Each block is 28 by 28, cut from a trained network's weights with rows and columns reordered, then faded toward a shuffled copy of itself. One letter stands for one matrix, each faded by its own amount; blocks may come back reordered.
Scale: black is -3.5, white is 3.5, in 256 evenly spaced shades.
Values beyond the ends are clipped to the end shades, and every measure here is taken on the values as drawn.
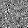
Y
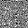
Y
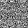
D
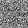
D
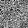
D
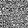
D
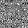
Y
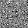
Y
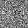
D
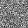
D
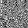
Y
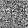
D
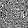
Y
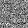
D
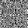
Y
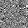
Y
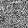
D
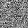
D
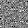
Y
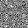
Y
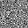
Y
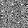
Y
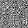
Y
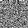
D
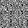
Y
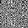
Y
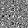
Y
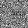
D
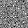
Y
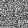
D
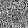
D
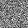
D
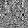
Y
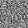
D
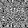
Y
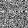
D
